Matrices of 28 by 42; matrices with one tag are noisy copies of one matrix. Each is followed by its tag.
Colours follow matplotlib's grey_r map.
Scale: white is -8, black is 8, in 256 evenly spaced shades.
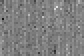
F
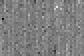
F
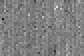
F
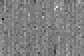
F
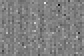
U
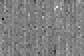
F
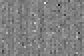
U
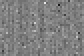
U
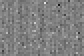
U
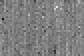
F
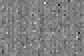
U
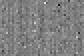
U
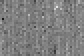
F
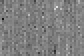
F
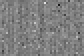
U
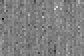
F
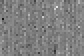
F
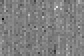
F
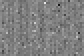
U
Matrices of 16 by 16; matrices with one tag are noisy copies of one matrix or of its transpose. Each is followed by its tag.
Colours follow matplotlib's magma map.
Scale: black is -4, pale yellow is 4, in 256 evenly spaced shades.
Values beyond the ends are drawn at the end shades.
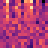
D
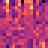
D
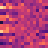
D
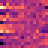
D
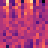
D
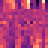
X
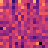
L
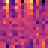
D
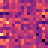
L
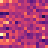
L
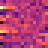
D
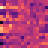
D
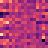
L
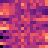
X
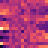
X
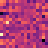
L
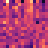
D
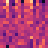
D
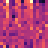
D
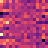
L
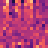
D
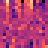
D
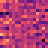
L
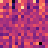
L
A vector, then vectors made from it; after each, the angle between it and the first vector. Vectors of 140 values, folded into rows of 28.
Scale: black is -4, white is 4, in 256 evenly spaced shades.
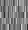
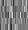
orthogonal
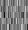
nearly parallel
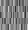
nearly opposite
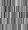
partly aligned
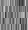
partly opposed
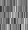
partly aligned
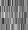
partly opposed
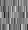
nearly parallel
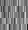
nearly parallel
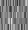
partly opposed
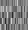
orthogonal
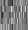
orthogonal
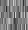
orthogonal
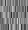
partly opposed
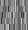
partly aligned
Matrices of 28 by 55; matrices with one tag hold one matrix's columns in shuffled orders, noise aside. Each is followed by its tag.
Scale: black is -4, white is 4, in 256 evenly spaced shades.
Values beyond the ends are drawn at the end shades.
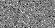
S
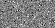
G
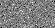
S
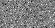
S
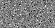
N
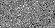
N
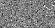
N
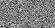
S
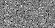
N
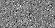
N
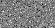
S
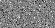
G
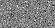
N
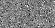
N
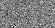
N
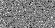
S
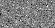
N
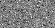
G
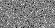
S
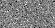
S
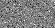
S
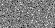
S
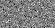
S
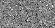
N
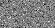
S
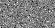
S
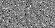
N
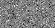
N
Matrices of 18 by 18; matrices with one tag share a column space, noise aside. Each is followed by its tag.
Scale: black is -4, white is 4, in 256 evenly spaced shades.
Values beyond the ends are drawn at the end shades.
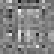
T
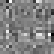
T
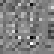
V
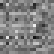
V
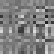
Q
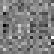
V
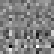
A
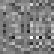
V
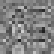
Q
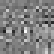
Q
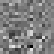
A
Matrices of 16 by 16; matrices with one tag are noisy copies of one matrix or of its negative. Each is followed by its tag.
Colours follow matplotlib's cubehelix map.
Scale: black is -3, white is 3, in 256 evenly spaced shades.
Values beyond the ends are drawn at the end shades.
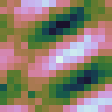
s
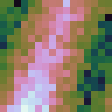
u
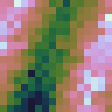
u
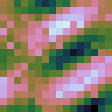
s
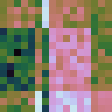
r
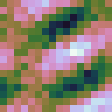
s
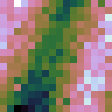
u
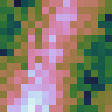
u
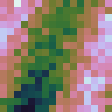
u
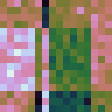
r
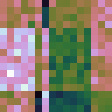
r
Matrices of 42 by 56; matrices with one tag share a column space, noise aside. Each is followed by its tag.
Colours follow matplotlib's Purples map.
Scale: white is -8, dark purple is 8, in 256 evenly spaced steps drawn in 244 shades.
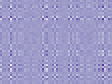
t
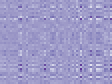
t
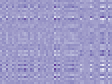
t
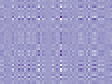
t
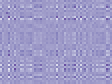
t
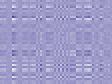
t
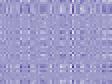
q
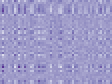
q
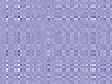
t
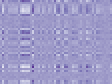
q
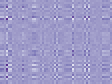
t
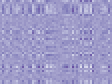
q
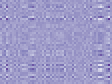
t
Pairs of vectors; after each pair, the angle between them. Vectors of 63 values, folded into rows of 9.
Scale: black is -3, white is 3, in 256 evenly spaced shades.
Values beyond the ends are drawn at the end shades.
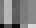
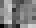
nearly parallel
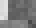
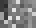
partly opposed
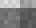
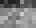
nearly opposite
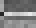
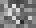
orthogonal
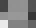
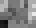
nearly opposite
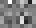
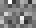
nearly parallel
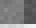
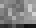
nearly opposite
